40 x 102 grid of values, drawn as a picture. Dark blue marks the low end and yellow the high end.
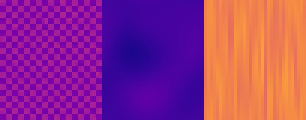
It is made of 1 by 3 panels. Panel 1,1: low, checkered. Panel 1,2: very low, smooth, faint in contrast. Panel 1,3: high, streaked downward, faint in contrast.
